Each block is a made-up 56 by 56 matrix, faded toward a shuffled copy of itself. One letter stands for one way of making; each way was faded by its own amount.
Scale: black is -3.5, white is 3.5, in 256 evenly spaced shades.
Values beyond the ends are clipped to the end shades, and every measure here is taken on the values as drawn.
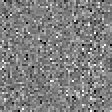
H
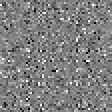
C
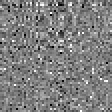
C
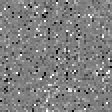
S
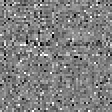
C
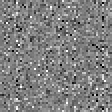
H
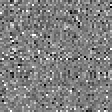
C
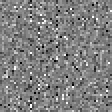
H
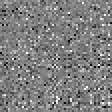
C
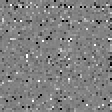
S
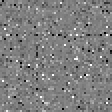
S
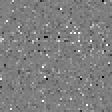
S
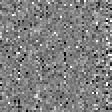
H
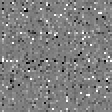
S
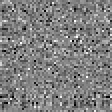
C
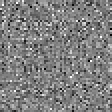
C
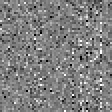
H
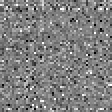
C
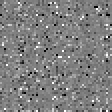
S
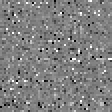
S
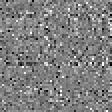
C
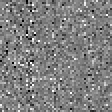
H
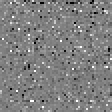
S
